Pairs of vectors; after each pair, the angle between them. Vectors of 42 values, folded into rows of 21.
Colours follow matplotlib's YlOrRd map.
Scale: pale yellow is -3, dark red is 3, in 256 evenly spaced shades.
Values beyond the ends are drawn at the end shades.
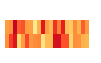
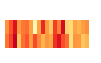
nearly parallel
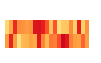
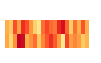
partly opposed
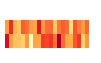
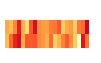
partly opposed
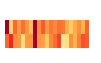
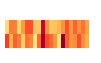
partly opposed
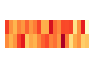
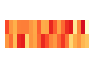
nearly parallel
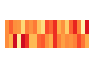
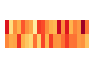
partly opposed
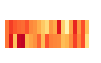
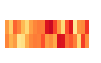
partly opposed
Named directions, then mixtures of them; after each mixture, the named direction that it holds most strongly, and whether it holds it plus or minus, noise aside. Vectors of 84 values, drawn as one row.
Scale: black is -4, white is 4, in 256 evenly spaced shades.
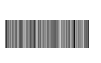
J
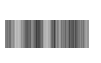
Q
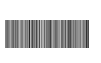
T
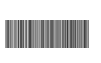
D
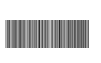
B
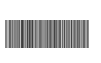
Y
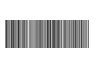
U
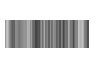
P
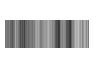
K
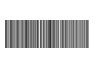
B, minus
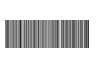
Y, minus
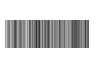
B, plus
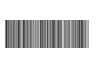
U, plus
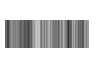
P, minus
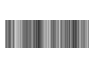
Q, plus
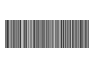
Y, minus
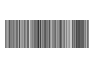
D, minus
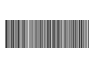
U, plus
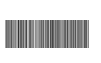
D, plus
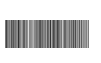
U, plus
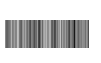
J, plus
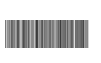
J, minus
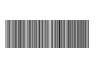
B, plus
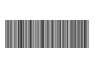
D, plus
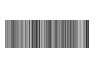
T, plus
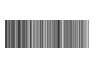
U, plus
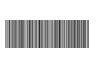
B, plus
